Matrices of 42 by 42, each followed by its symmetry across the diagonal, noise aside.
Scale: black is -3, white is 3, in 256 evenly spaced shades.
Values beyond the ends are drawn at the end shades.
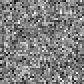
neither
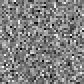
neither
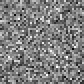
symmetric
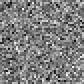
neither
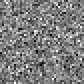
neither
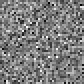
symmetric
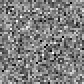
symmetric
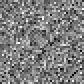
symmetric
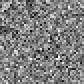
symmetric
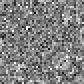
symmetric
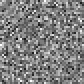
symmetric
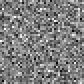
neither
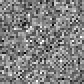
symmetric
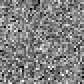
neither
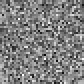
neither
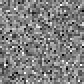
neither
